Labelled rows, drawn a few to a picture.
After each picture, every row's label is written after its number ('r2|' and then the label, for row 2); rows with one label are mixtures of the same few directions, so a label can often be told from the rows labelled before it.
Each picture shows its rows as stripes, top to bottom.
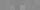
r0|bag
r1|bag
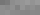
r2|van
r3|bag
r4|van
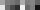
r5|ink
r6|ink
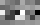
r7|ink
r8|van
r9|ink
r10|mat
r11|van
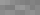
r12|van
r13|mat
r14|mat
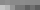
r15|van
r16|van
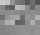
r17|van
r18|mat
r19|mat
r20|ink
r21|mat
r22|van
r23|van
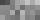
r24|van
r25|bag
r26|bag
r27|ink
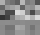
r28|ink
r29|ink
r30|mat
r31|van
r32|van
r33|mat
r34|mat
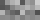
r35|ink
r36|van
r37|ink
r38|bag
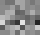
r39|mat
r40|bag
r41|mat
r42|van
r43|ink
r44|ink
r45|bag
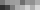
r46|ink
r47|van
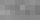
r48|mat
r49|ink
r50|van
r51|van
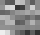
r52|mat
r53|mat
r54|van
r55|van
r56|mat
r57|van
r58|van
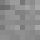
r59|ink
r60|van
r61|mat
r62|ink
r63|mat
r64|ink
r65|mat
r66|ink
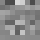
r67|mat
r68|van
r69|van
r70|ink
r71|mat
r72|mat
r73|bag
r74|ink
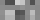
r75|mat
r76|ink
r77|mat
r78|mat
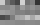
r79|ink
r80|bag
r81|van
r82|van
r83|van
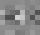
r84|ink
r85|mat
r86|ink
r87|mat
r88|ink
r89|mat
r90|mat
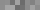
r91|bag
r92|mat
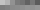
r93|van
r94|van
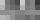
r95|ink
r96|ink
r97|mat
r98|van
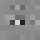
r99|van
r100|bag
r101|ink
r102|mat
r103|bag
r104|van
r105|van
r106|ink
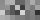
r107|mat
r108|bag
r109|ink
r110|van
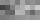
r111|bag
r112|van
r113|mat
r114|van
